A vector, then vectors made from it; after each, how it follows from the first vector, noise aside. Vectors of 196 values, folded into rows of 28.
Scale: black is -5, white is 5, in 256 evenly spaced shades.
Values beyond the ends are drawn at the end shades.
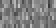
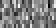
scaled up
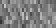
wrapped around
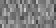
wrapped around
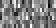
scaled up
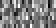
scaled up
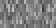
wrapped around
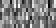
scaled up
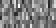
scaled up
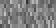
wrapped around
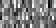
scaled up
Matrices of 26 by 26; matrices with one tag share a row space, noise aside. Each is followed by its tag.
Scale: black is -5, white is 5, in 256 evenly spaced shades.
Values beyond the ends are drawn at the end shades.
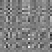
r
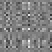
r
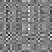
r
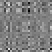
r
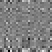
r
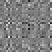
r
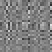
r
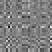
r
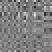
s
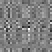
r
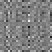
r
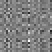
r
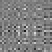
s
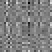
r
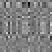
r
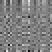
r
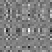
r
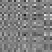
s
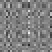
r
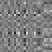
s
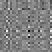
r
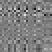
s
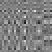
s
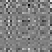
r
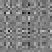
r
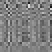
r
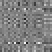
s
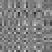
s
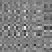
s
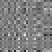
s
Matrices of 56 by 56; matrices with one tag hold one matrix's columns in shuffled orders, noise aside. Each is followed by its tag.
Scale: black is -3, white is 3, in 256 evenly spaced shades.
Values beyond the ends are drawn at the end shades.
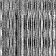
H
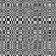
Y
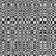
Y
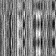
H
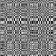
Y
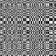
Y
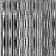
H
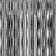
H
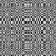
Y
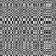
Y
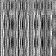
H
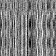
H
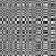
Y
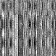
H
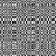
Y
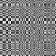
Y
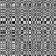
Y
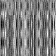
H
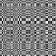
Y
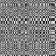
Y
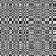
Y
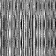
H
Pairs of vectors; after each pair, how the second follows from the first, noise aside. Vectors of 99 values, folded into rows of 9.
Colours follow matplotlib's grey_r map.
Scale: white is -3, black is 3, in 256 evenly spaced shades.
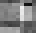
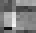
reversed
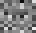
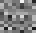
negated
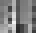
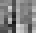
negated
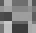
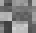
negated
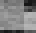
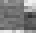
negated
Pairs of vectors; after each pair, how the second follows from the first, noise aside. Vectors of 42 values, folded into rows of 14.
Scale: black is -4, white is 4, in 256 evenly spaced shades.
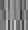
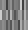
wrapped around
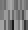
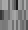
wrapped around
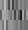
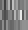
negated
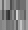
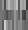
wrapped around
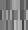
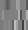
partly zeroed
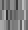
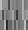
wrapped around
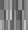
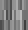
negated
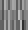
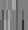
partly zeroed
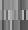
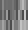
negated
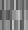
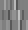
partly zeroed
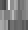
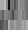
negated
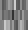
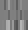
partly zeroed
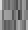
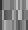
negated
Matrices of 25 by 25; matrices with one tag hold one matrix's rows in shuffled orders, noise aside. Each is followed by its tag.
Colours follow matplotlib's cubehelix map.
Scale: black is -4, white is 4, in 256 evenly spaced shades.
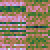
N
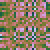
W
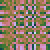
W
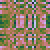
W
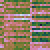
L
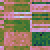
L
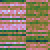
N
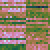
N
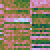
L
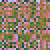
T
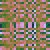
W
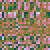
T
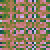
W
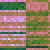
N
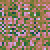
T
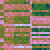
L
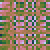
W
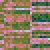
L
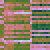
L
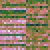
N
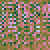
T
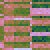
L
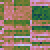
L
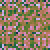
T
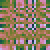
W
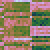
L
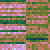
N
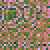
T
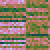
N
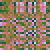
W
